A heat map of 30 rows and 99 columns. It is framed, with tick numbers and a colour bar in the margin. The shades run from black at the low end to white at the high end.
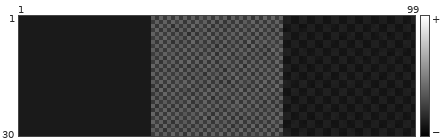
It is made of 1 by 3 panels. Panel 1,1: very low, flat. Panel 1,2: low, checkered. Panel 1,3: very low, checkered, faint in contrast.
